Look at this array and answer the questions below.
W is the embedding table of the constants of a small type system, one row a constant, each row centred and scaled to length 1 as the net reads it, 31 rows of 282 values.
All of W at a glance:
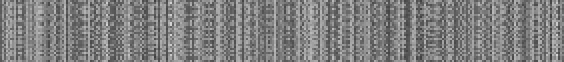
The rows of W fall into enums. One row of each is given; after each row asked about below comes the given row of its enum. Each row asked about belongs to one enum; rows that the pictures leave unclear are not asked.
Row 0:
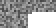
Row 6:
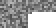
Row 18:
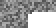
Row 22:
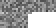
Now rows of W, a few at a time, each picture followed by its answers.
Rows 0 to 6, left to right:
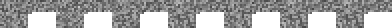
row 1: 22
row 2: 18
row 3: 6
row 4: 0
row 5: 6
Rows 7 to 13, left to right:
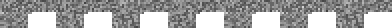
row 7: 22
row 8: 0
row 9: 6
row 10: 18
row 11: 22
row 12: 22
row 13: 6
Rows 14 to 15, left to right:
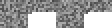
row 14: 0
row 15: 18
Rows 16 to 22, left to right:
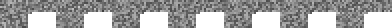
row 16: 6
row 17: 22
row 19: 0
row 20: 18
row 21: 18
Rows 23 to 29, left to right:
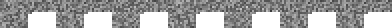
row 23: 18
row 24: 0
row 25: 22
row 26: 6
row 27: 22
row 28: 0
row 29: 0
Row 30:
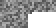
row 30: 18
